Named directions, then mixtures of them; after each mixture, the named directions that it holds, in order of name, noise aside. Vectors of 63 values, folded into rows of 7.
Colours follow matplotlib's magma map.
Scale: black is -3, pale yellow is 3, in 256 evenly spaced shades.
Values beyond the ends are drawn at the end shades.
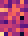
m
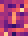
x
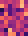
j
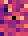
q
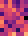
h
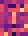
x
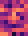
m, x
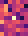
q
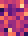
j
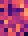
h, j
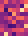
q, x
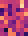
j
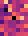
q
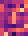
x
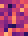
j, x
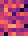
q, x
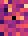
q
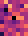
q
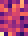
j, m
